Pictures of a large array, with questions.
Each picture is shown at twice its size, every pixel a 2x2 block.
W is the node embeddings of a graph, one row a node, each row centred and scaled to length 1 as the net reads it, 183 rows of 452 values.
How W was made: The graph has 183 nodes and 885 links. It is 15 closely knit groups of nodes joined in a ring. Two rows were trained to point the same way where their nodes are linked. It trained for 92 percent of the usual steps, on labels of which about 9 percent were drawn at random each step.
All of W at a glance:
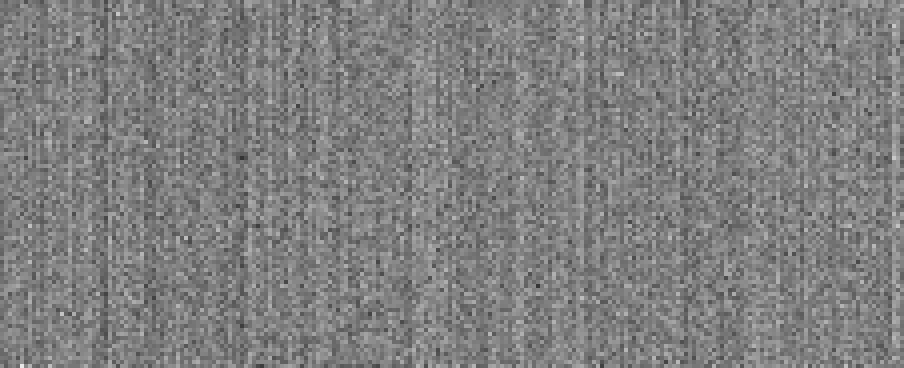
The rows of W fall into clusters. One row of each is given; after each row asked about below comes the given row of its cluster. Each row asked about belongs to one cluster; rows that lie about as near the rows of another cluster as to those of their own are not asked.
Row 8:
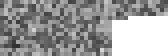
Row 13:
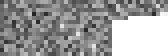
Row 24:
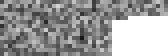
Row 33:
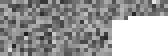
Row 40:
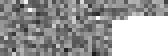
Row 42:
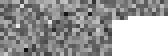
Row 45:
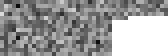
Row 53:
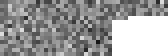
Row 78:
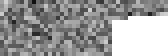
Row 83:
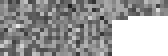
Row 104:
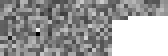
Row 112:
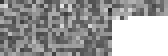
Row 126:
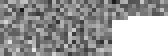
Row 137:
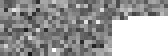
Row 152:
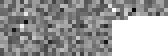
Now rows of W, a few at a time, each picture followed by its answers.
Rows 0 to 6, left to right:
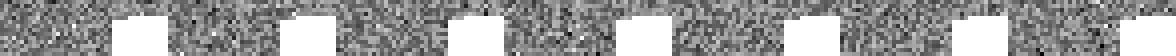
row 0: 104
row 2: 40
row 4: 45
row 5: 112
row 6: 45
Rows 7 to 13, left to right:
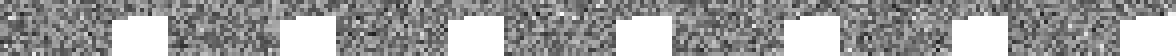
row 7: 40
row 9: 104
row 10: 13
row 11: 45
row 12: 33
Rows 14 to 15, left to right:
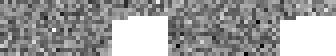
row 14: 112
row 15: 104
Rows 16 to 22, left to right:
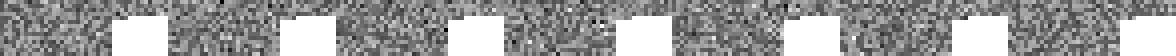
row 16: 13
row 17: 137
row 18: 104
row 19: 112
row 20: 104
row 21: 33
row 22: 42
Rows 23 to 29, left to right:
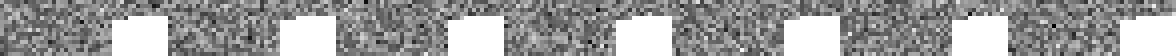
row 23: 45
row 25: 24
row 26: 24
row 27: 126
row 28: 104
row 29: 78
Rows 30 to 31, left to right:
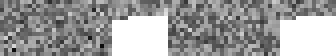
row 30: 104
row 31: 8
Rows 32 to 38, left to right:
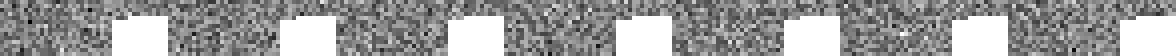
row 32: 83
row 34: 126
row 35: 13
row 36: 40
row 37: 152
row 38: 13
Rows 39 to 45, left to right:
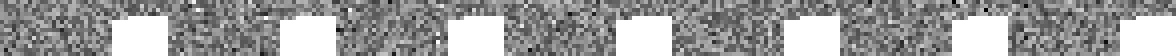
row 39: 126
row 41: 42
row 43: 24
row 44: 152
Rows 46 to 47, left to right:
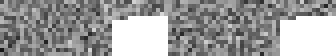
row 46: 112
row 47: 137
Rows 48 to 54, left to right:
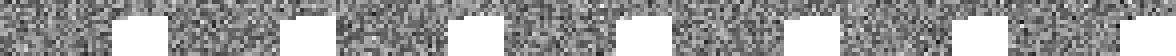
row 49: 78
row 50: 104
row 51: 40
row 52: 126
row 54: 152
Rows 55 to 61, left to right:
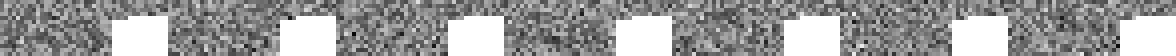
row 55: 8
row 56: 137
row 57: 53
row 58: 8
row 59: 24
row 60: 13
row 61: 24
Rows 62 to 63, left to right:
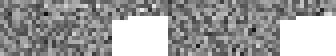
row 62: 42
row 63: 13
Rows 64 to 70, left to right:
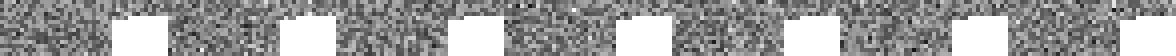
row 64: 8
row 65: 152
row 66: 137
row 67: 152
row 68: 45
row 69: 33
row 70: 78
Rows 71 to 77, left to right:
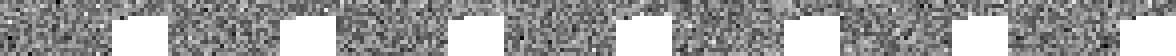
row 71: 112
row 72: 126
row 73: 104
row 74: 112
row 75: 83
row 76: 13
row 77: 8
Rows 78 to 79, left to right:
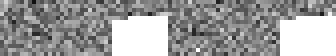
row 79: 13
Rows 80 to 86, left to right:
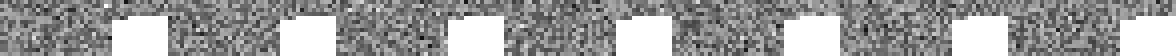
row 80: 33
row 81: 13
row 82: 137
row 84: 40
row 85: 42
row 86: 112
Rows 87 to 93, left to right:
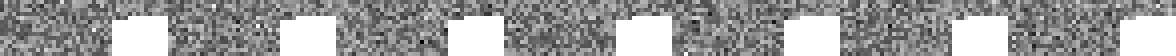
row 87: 104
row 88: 152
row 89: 78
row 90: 8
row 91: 40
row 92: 83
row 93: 40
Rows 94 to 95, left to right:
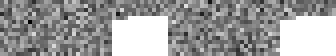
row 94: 42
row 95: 126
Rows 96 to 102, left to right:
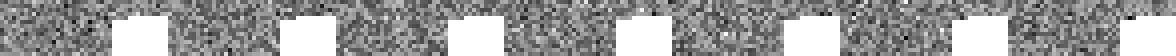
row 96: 33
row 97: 78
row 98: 45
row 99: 40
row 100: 24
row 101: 152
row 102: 104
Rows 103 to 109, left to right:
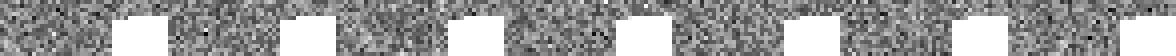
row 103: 33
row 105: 24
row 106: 126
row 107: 126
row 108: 40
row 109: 42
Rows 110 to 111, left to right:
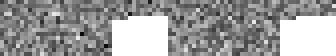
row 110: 13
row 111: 33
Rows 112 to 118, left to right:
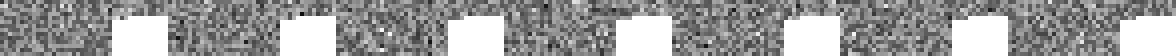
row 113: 112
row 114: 24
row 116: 40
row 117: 45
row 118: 53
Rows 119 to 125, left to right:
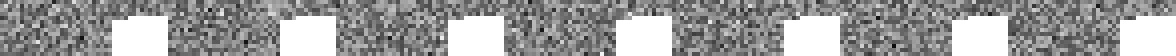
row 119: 53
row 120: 83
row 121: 42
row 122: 40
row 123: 152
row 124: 126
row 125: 104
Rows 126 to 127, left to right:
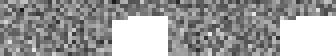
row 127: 33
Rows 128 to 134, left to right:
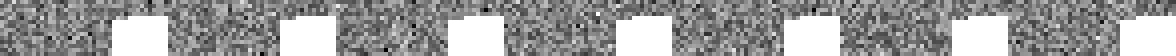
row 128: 40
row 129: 42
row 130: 45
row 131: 126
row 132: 42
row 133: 8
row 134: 126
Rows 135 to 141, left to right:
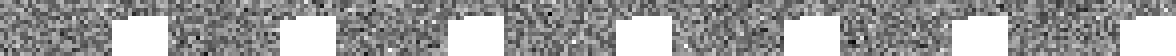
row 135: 78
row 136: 152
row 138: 13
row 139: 33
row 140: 8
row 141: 83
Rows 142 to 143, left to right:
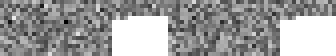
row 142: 42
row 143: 42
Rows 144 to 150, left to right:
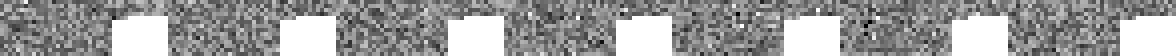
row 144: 40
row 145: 126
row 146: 78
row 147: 78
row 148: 112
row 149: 33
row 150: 42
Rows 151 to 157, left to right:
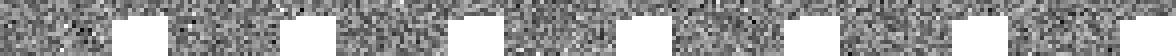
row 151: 45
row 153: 137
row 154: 83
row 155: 24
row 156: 24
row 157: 24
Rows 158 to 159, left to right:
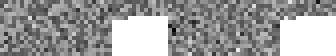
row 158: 53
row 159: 126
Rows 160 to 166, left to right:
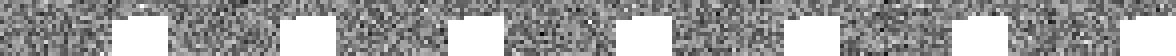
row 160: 137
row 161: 33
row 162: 78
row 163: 45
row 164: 83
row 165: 24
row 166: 42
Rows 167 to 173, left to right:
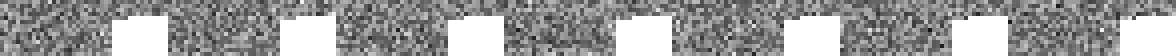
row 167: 33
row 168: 112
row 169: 8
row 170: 8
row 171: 33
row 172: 45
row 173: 137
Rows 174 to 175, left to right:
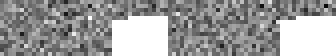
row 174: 78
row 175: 13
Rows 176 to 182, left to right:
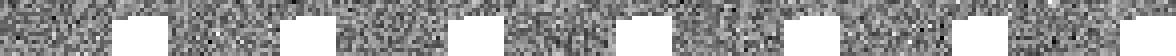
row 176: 104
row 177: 53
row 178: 112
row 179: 137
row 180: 40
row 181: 53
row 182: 83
